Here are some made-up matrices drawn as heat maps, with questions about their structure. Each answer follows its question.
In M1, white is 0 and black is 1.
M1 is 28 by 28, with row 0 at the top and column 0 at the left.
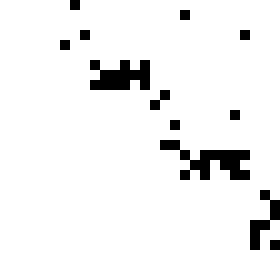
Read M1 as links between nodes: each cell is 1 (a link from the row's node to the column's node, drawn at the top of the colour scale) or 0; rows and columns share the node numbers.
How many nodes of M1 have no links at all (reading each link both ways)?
2
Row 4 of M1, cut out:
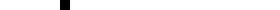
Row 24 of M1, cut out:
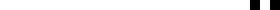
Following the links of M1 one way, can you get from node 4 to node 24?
yes
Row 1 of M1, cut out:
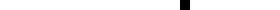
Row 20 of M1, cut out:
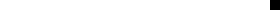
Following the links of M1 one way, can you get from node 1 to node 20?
no
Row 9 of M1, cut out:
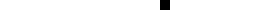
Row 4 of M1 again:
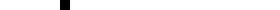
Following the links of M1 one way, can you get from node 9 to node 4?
no
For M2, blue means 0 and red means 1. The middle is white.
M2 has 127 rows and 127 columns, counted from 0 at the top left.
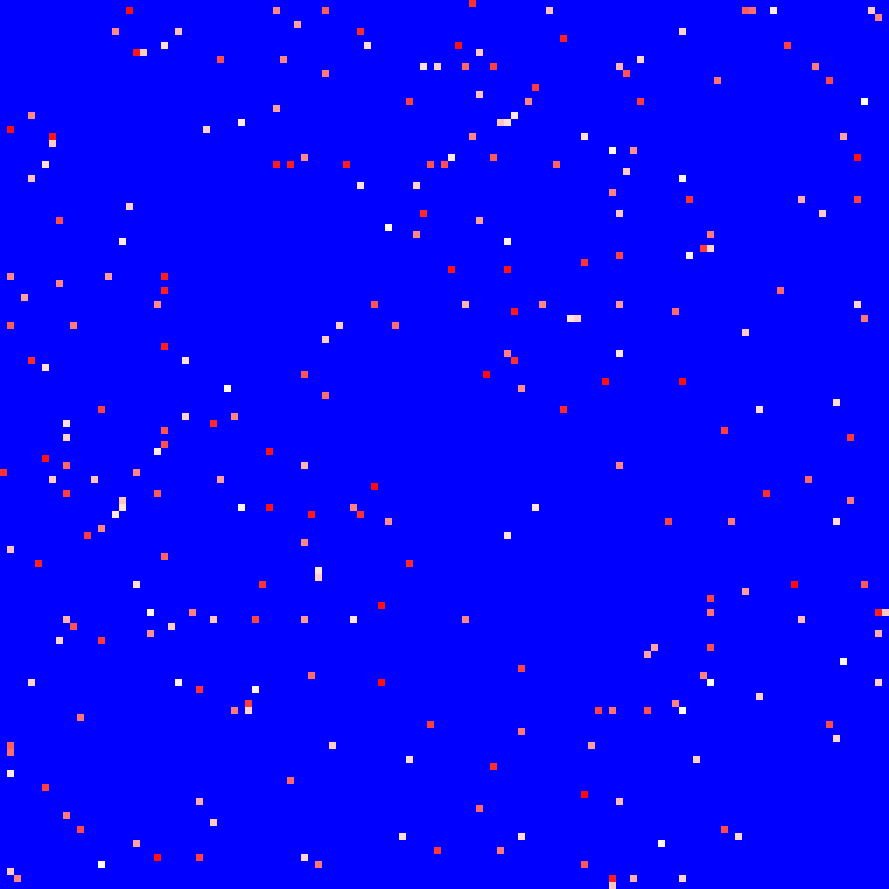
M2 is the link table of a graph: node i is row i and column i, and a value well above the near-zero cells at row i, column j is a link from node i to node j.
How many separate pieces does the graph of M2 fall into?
6
